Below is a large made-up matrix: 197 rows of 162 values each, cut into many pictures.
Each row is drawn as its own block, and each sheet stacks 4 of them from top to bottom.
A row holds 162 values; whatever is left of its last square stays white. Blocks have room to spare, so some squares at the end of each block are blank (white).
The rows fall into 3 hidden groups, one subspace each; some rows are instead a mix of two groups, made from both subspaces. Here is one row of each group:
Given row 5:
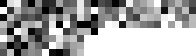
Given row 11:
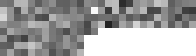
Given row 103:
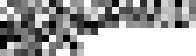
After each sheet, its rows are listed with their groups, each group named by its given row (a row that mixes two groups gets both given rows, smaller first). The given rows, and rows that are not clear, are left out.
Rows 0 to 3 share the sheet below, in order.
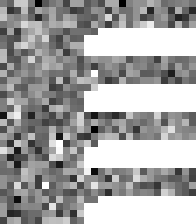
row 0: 11
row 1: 5
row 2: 5
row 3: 103
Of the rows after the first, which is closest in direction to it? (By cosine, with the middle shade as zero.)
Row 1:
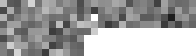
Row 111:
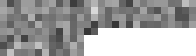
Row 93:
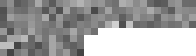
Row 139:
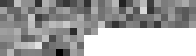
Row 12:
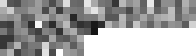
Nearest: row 111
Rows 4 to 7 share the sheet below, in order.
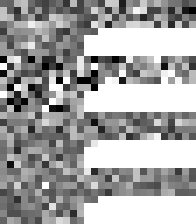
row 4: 11
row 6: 5 and 11
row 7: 103
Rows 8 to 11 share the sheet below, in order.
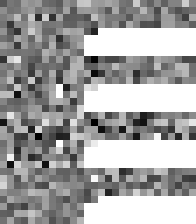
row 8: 5 and 103
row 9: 5
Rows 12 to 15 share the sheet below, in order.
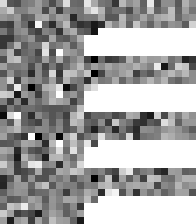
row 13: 5
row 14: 5
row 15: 11
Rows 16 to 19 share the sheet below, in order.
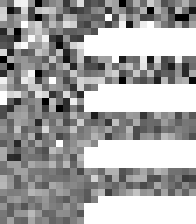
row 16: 11
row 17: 103
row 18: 5 and 103
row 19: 11
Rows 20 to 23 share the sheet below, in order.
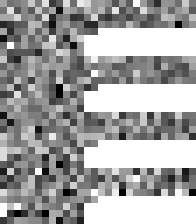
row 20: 103
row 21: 5
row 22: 103
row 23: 11 and 103
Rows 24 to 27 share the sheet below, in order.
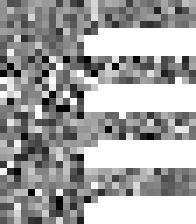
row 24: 5 and 11
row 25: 103
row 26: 11
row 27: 5
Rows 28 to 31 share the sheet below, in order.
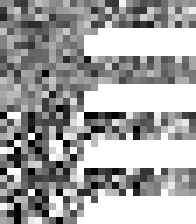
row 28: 11
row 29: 103
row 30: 5
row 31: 5
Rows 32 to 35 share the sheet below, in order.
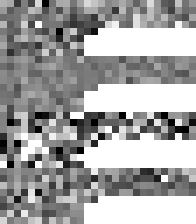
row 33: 11
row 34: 11
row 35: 5
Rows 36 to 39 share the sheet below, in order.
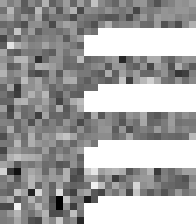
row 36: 103
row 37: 11
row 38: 11 and 103
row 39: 5
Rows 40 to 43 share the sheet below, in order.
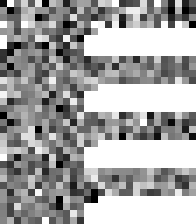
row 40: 11 and 103
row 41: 103
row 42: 103
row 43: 5
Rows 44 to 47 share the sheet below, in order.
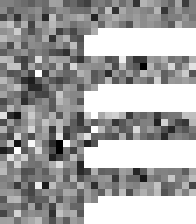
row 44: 5 and 103
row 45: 11 and 103
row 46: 5
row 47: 103
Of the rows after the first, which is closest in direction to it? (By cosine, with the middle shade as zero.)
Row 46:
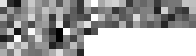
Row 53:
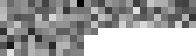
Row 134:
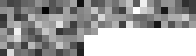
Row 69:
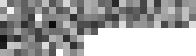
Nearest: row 69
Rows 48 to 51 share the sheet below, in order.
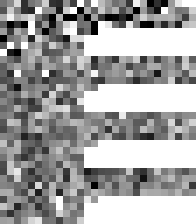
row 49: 11 and 103
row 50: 11
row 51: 5 and 103
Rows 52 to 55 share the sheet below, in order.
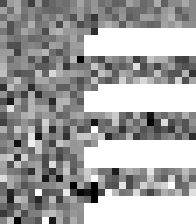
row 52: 5
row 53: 11 and 103
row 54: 5 and 103
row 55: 5 and 103
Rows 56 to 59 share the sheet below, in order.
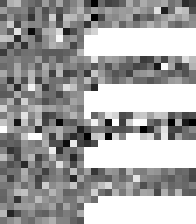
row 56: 5
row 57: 5
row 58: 11 and 103
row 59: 11 and 103
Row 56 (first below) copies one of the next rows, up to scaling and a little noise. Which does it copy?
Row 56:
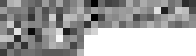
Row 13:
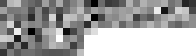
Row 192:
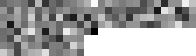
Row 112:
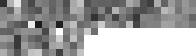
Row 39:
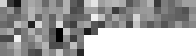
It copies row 13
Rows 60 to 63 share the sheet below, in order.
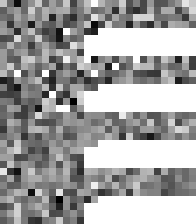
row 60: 5 and 11
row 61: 103
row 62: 11
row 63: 5
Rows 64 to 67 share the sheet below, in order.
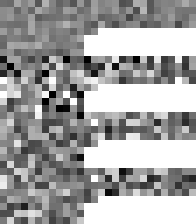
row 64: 11 and 103
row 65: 103
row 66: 11
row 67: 11
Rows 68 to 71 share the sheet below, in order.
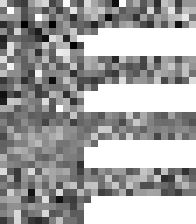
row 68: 11 and 103
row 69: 103
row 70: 11
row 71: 5
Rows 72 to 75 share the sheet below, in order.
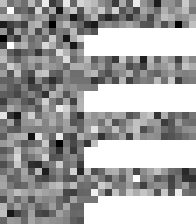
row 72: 103
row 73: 11 and 103
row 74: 5
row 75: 11 and 103
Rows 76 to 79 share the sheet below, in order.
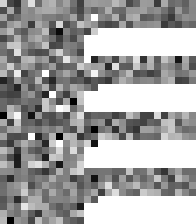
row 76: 5
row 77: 103
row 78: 5
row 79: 11
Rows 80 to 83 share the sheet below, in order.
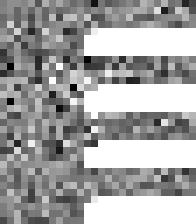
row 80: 5
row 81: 11 and 103
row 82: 5
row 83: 5
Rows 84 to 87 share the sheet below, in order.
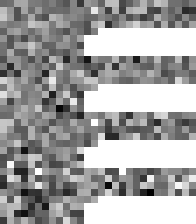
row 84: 11
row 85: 103
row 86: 11
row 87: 11
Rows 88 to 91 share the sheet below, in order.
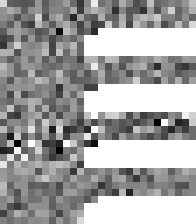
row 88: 5 and 103
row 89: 5 and 11
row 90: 5
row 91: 11
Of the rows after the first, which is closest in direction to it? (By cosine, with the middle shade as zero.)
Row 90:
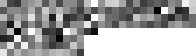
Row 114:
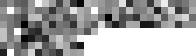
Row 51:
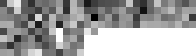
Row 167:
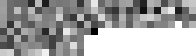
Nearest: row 167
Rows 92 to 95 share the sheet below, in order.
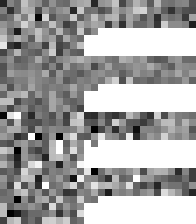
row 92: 103
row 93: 11 and 103
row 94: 5
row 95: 103
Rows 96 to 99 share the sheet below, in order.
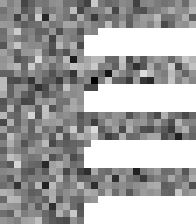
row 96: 103
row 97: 5 and 11
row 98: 5
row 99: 103
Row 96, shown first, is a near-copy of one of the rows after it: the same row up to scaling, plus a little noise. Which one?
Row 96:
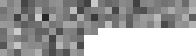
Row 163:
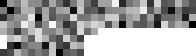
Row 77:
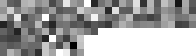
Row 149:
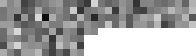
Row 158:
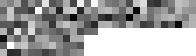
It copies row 149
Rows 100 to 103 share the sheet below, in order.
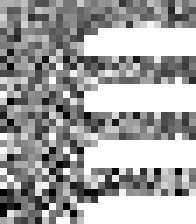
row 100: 11
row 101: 103
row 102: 103
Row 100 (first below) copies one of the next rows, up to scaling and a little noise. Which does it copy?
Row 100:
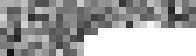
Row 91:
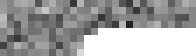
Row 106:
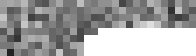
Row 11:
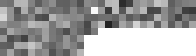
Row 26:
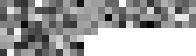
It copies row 106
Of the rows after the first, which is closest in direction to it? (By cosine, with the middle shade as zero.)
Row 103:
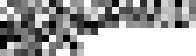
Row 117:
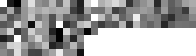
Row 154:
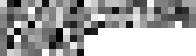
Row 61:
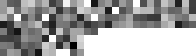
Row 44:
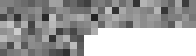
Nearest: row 61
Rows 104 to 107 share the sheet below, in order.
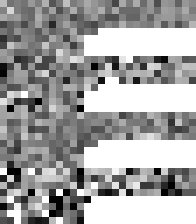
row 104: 103
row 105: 11
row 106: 11
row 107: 5
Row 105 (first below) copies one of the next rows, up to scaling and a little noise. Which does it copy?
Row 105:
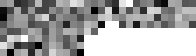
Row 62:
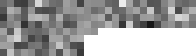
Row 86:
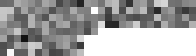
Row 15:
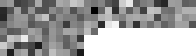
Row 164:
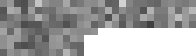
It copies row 15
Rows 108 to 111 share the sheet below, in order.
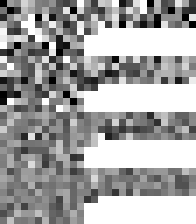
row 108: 103
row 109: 103
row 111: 5 and 11
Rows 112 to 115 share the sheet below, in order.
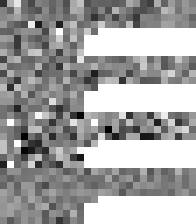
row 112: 5
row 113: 5 and 103
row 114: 11
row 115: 103
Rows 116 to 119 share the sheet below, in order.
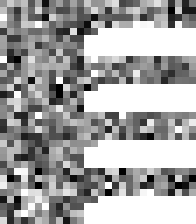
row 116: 11
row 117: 5
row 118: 11
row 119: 11
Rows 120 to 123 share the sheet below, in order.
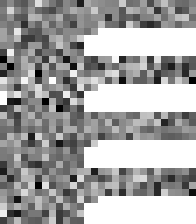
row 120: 11
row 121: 103
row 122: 5
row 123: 103
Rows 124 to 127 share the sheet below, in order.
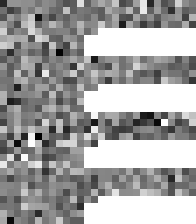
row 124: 103
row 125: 103
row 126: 5
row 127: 11
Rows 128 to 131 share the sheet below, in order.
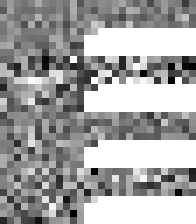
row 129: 11
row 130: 5 and 103
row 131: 5 and 103
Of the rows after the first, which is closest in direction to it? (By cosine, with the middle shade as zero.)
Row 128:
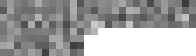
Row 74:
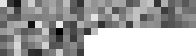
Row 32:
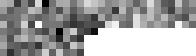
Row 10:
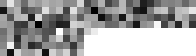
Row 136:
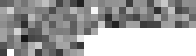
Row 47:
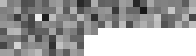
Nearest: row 10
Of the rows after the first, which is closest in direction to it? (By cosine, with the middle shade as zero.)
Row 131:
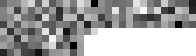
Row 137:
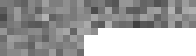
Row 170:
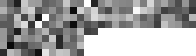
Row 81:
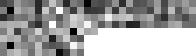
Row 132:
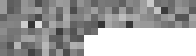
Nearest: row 170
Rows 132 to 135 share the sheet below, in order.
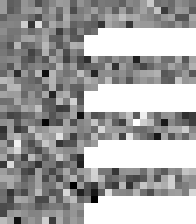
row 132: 5 and 11
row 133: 103
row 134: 5 and 11
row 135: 5 and 103
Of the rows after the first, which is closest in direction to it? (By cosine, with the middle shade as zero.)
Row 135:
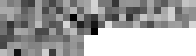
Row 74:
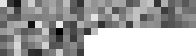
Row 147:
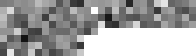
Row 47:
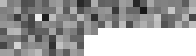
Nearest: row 47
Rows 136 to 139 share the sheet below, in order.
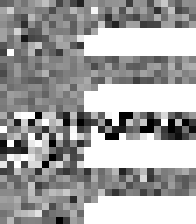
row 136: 11
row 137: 11
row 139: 11 and 103
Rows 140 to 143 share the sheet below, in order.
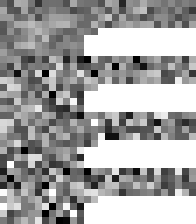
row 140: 11
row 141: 103
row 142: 11
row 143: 103
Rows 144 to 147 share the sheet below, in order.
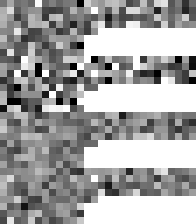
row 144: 11
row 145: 103
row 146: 11
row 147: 11
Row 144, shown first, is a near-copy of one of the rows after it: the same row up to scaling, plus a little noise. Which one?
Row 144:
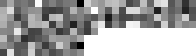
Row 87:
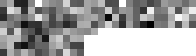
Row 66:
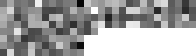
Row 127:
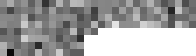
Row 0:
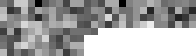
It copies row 66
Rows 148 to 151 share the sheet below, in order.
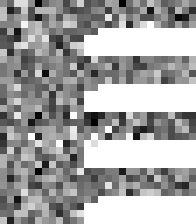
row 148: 11
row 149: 103
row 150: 5 and 11
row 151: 11
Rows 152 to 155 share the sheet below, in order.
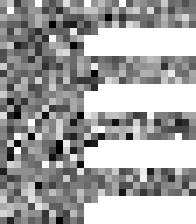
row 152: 11 and 103
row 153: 5
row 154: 5 and 103
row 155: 103
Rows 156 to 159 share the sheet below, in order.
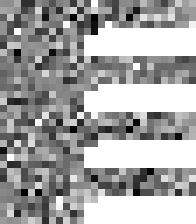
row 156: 5 and 103
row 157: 11 and 103
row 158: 103
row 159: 5 and 11
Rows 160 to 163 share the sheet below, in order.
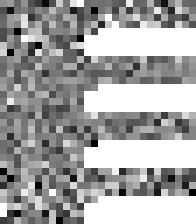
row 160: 11
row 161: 103
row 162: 5
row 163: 103
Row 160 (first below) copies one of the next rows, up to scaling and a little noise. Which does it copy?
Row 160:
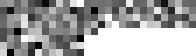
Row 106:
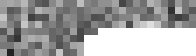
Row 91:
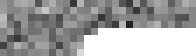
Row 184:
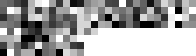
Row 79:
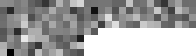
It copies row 79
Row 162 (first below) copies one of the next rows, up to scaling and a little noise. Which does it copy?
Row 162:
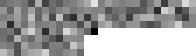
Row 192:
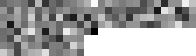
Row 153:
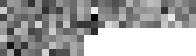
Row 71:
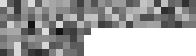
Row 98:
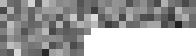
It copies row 192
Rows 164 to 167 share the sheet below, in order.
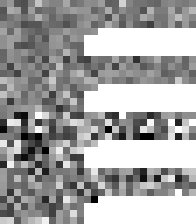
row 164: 11
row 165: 103
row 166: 11
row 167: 5 and 103
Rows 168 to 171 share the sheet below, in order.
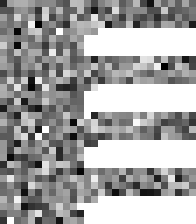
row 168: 5 and 103
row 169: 5
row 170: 5 and 103
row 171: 11
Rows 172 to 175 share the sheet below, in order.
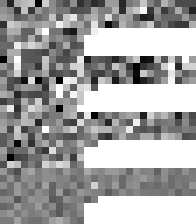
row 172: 5 and 11
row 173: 5 and 11
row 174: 103
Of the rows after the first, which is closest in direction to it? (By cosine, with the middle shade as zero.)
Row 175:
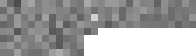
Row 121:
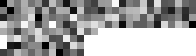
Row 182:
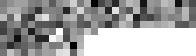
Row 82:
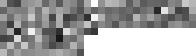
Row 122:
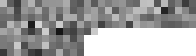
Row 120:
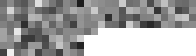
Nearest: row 82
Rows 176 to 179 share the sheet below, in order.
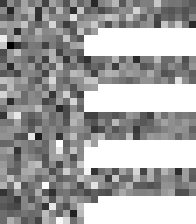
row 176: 103
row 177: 103
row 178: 5
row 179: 103
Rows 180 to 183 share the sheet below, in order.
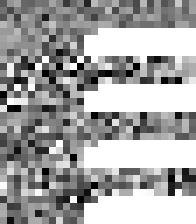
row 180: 103
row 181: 103
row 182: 5 and 103
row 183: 11
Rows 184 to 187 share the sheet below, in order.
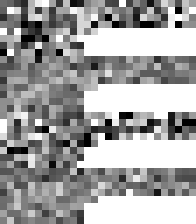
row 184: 11
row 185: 5 and 11
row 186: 11
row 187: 11
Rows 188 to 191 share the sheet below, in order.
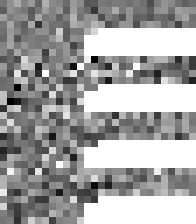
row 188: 5
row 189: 103
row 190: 103
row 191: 5 and 11
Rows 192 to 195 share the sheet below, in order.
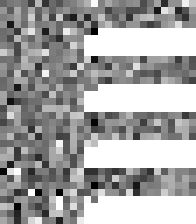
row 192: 5
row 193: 103
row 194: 5 and 11
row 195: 5
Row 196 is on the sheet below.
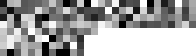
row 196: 103
